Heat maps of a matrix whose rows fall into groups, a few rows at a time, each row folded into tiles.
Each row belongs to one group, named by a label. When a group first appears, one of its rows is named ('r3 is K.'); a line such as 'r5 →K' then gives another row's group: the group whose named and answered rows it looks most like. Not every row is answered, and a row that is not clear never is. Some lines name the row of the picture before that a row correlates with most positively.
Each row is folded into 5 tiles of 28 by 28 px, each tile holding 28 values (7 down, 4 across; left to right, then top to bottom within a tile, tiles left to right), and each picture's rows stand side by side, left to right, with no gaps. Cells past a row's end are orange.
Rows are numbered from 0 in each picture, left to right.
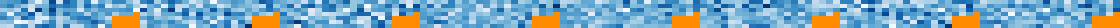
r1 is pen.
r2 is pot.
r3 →pot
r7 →pot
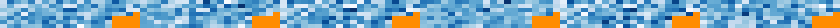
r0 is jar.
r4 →jar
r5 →pen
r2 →jar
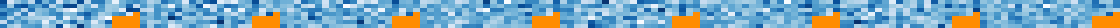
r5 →pot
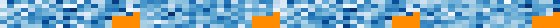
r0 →jar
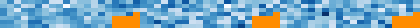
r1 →pot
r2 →pen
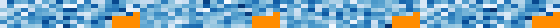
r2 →pen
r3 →jar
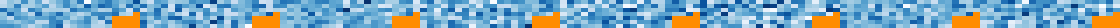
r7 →pen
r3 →pen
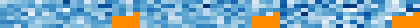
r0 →pot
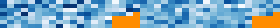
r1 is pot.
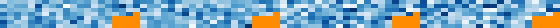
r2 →jar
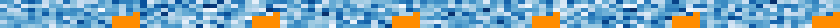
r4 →jar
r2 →pen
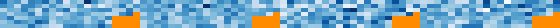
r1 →pen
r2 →jar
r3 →pot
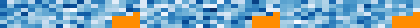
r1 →jar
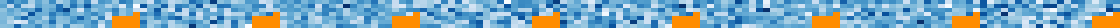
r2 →pen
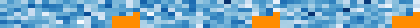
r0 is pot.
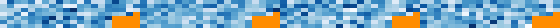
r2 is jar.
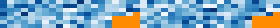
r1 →jar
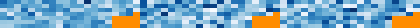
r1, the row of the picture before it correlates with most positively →0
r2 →jar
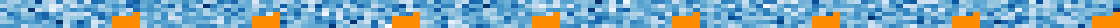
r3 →pen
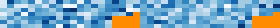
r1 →pot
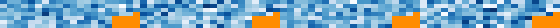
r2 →pen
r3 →jar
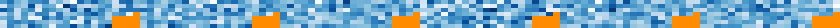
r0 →pen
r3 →jar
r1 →pen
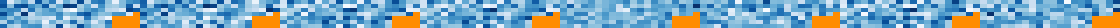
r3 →jar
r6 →jar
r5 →pot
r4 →pot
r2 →jar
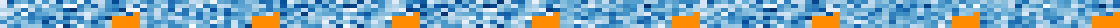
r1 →pen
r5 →jar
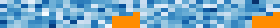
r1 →jar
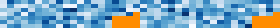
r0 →jar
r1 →pen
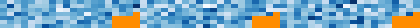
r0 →pot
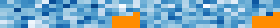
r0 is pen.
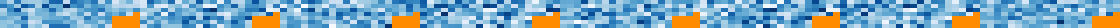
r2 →pen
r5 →jar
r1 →jar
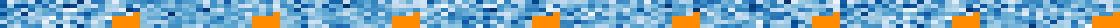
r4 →pot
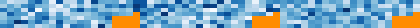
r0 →pot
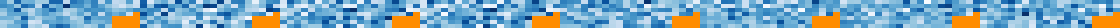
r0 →pen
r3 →jar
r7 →pen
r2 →jar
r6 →pot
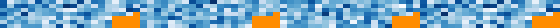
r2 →pen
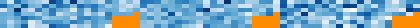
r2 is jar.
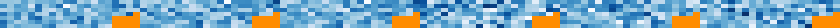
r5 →pen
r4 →pot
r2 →pot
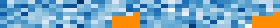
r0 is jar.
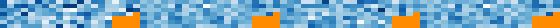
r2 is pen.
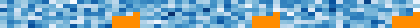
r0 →pen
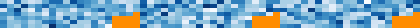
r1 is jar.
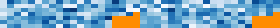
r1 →pen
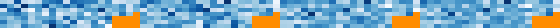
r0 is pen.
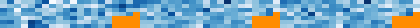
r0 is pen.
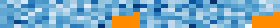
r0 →pot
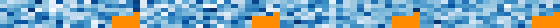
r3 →pot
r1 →jar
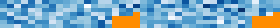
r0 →pot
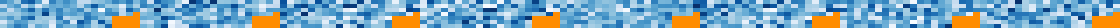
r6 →pen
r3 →jar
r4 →pot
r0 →pen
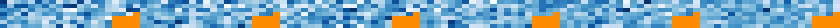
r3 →pen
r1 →pot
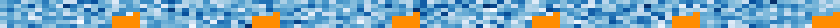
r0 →pen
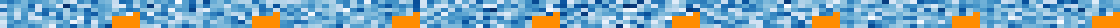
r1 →pot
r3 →jar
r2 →pot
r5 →pot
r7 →pen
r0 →pen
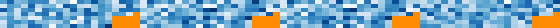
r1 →jar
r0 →pen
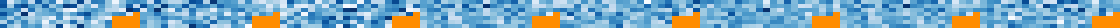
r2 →jar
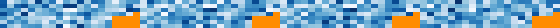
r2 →jar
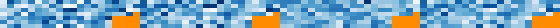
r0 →jar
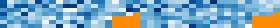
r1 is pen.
